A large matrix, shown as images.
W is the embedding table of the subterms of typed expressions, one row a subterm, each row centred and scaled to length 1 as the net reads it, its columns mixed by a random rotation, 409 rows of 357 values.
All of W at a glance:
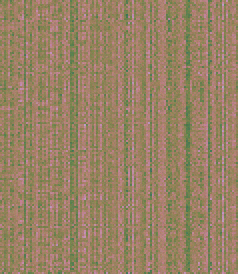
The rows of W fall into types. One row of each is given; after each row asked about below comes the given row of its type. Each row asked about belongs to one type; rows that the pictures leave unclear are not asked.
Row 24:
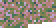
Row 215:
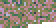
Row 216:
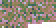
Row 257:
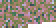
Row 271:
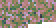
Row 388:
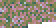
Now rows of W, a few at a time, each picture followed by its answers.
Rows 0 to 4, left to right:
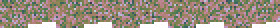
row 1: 215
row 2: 215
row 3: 24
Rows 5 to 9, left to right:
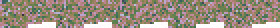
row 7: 257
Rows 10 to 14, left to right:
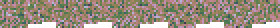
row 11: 216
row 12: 388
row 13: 271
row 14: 388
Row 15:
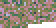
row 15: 215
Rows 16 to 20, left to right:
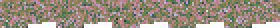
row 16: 388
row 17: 388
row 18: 271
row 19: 215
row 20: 388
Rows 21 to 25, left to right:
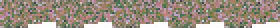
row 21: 24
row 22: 24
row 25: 24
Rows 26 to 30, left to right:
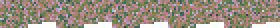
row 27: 24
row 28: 388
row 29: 257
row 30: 215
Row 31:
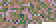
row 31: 257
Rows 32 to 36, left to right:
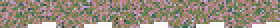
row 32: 215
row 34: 271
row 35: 24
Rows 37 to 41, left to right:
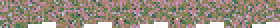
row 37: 24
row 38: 215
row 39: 271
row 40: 271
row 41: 388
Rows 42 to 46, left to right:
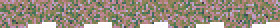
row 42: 271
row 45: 215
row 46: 257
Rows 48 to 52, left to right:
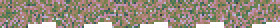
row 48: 388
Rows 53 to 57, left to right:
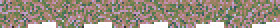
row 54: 388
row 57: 271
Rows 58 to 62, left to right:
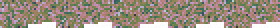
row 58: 24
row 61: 271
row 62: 216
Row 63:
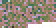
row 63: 216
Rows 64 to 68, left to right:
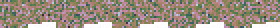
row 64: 257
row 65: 257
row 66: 215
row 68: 215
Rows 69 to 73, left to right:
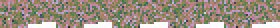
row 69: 271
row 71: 388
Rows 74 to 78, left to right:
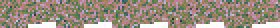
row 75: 24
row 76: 257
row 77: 271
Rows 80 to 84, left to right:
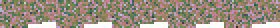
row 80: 388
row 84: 257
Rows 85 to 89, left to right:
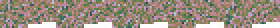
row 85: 257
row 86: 271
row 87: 24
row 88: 215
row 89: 271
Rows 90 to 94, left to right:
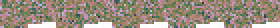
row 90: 216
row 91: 257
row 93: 215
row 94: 271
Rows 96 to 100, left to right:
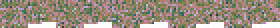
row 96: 216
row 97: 216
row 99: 257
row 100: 216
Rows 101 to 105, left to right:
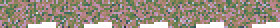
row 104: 388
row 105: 216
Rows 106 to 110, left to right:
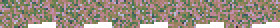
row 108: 24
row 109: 215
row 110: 257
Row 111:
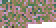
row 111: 216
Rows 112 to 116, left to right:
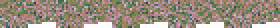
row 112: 215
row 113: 216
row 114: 215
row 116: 271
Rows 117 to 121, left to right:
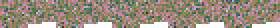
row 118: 216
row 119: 215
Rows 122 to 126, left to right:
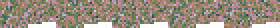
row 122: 271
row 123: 215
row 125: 271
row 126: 215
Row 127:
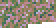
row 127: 271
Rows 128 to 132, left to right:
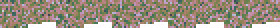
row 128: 257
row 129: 24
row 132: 257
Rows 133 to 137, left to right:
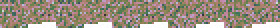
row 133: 257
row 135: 271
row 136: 271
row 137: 257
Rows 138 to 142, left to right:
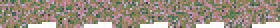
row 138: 257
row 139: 271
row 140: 215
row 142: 388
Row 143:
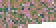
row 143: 257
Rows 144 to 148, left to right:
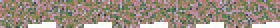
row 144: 24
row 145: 257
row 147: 257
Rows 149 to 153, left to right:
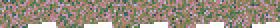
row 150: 24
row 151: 257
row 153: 388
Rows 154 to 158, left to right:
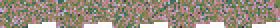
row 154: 388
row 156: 24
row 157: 216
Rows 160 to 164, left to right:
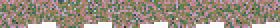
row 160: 271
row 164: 271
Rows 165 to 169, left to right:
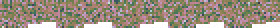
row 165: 216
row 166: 257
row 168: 271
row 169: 215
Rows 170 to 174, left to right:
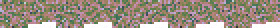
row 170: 388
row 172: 271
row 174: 216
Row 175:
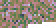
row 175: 257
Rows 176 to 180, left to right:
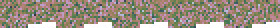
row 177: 215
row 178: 24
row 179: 388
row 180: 388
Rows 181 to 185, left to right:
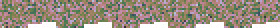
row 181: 216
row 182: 24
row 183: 257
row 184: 257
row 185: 271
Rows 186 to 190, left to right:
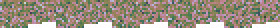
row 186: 388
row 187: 388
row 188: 24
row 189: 24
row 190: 271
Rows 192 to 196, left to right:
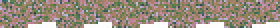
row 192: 216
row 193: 24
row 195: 216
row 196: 24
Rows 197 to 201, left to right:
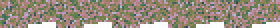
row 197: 271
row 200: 215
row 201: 257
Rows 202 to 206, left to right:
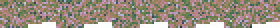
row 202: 215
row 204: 24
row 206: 388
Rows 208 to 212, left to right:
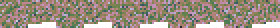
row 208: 271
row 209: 24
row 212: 388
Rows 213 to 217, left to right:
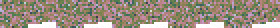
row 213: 388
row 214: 216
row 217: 271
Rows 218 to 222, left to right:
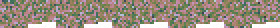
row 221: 271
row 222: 215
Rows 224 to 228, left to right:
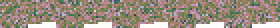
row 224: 271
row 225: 215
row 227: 257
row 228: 388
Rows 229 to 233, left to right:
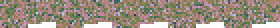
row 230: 215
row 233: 24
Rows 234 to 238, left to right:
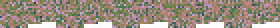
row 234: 215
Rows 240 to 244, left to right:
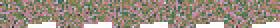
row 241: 216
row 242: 257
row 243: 257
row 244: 215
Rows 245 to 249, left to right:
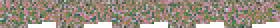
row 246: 257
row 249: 24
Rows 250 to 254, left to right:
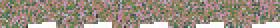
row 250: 388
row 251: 271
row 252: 257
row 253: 24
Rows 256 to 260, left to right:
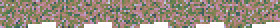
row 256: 24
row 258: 257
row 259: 216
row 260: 257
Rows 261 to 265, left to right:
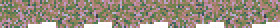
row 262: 271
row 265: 271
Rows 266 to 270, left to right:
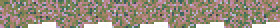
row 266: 215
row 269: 257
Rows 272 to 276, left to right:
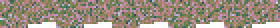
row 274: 215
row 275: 24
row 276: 257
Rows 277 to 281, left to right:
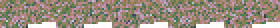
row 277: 388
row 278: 271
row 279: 257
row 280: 388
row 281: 271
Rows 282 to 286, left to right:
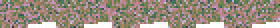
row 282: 257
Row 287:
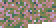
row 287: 24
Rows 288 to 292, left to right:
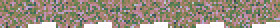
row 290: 257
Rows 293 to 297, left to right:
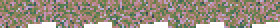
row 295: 271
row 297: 24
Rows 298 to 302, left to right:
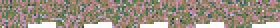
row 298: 216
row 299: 388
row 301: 271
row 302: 215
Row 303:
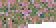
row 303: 271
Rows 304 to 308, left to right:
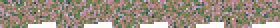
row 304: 215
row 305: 257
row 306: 271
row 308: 271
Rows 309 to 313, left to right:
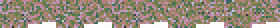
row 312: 215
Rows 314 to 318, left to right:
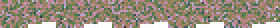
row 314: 271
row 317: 215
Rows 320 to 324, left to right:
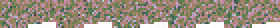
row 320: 271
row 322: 388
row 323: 271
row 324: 257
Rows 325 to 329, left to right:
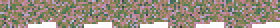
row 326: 271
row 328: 216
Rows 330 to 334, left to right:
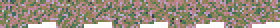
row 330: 257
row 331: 24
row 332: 271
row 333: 271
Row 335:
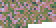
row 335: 24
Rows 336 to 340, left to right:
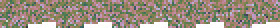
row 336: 388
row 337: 388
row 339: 24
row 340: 257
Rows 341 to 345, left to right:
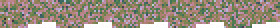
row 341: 271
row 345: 24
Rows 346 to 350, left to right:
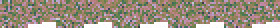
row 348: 388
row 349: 215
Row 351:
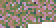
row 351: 215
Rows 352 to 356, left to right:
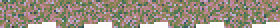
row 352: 257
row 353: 388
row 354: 388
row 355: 24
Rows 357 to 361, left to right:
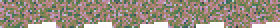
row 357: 24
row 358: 257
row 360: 24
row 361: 216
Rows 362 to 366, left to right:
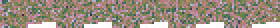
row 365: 257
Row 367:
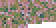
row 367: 271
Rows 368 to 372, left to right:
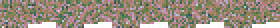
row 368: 216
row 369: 388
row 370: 216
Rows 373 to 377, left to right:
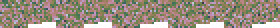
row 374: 24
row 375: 388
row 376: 215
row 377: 271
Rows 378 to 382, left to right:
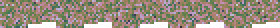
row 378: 24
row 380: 257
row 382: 215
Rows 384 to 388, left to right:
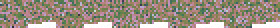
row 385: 215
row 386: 216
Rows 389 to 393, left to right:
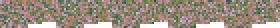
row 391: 388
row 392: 388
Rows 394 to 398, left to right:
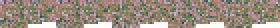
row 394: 24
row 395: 24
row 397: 215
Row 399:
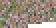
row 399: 271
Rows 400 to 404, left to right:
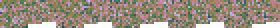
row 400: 388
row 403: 24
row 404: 215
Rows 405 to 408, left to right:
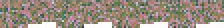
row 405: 257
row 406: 388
